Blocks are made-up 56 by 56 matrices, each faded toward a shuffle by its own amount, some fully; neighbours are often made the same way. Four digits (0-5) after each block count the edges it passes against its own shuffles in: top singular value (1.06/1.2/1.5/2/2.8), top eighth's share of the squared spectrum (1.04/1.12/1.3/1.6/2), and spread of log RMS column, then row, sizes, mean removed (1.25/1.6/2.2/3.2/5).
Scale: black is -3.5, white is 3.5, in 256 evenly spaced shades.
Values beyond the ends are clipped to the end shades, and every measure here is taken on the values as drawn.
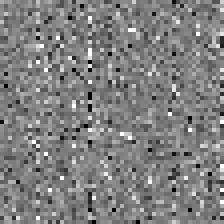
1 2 2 0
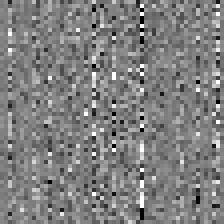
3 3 4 0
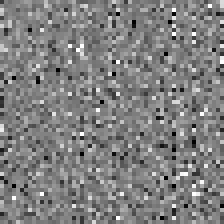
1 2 2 0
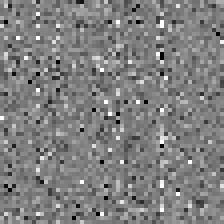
2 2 2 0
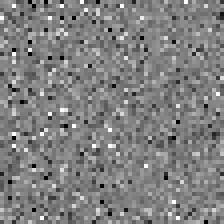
1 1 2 0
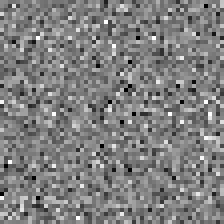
2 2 0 0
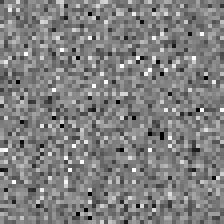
0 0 0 0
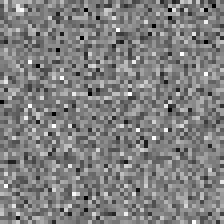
2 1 0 0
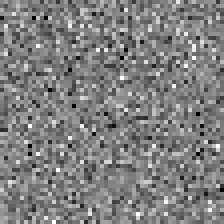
1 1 0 0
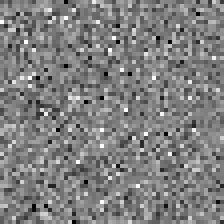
0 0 0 0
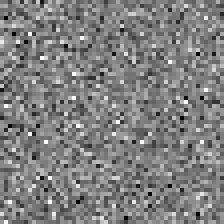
0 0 0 0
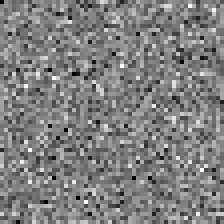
0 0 0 0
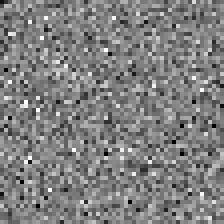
1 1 0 0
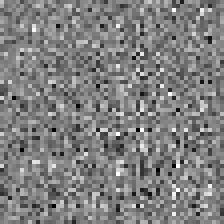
4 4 2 2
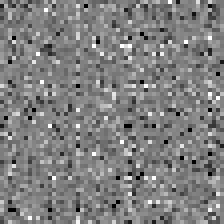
3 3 2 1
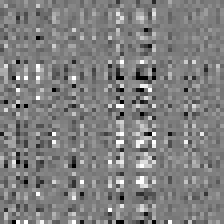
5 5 4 3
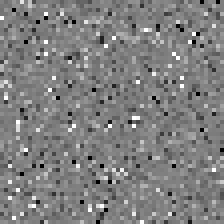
0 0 0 0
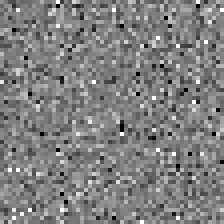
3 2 0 1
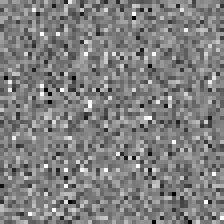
3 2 1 1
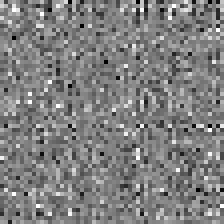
4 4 2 2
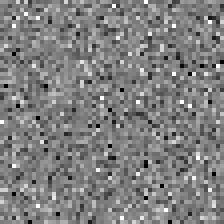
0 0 0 0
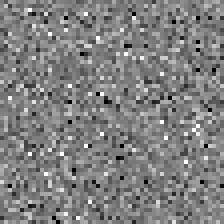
2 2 0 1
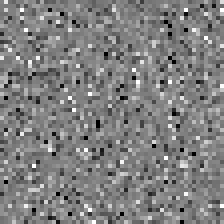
0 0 0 0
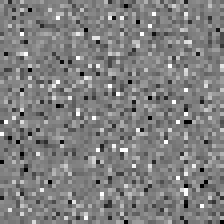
3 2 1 0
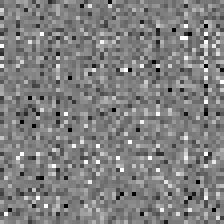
3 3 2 1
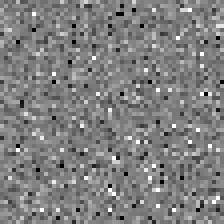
2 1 0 0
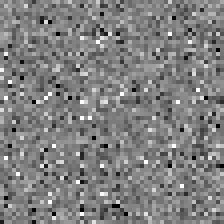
3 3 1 1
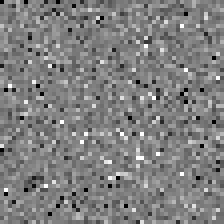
1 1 0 0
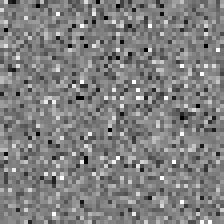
1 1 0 0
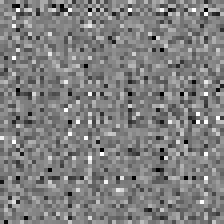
4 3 2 2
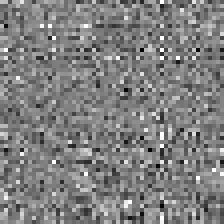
4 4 2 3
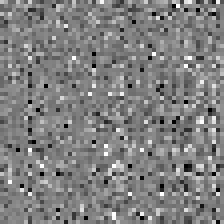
4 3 2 2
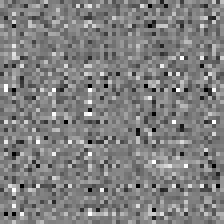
3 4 3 3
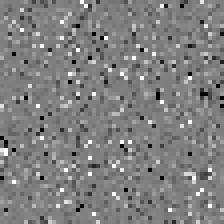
1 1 0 0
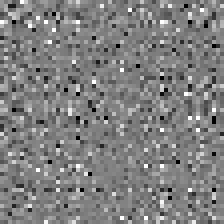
4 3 2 2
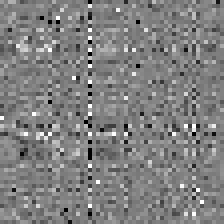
4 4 2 2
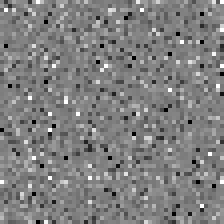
1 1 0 0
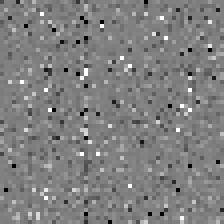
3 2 0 0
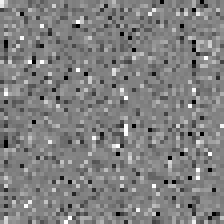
3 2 1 0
